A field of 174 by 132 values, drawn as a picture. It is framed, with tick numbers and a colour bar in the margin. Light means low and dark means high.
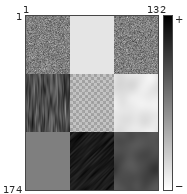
The table splits into 3 rows of 3 panels. Panel 1,1: middling, fine-grained. Panel 1,2: very low, flat. Panel 1,3: middling, fine-grained. Panel 2,1: high, streaked downward. Panel 2,2: low, checkered. Panel 2,3: very low, smooth, faint in contrast. Panel 3,1: middling, flat. Panel 3,2: very high, slanting up to the right, faint in contrast. Panel 3,3: high, smooth, faint in contrast.
